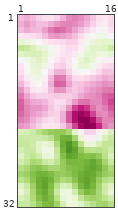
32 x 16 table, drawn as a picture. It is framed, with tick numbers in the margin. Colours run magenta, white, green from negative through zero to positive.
The bottom part is higher, past a seam about 60% of the way down. The ninth with the lowest average is the middle right. No lone cell stands out from its neighbours.
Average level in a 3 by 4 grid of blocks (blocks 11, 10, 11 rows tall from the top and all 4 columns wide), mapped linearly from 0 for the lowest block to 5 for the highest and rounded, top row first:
2112
1200
4555
